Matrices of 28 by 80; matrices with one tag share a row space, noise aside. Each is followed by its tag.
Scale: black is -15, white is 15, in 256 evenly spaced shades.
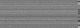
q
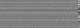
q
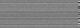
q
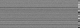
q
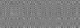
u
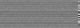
q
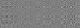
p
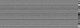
q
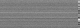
q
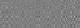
p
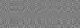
u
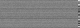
q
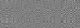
p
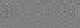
p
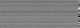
q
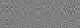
p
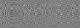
u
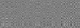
p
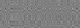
u
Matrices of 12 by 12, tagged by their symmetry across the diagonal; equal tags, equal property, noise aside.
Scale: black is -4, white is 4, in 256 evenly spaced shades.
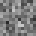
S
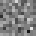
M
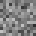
S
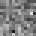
M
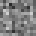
M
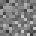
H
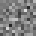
M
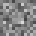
H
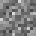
H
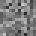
S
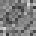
H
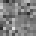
M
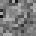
H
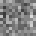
S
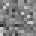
S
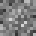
H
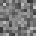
H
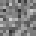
M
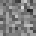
S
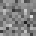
S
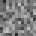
S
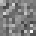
H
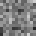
M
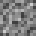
H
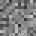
H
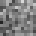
M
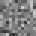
M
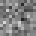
M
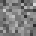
S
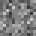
S
